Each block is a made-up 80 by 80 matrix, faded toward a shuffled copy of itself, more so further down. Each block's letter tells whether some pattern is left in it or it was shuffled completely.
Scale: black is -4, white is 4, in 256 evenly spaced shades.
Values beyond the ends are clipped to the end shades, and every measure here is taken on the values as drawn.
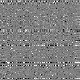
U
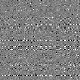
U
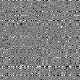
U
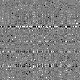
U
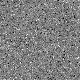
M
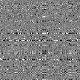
U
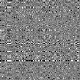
U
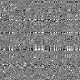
U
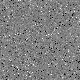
M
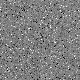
M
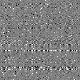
U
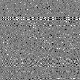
U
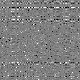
U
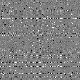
U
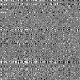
U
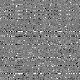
U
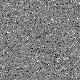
M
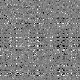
U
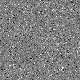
M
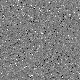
M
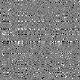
U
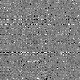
U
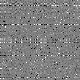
U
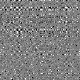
U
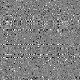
U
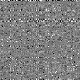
U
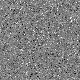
M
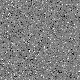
M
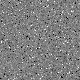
M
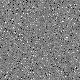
M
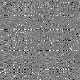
U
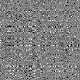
U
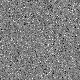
M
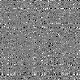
U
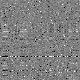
U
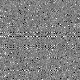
U
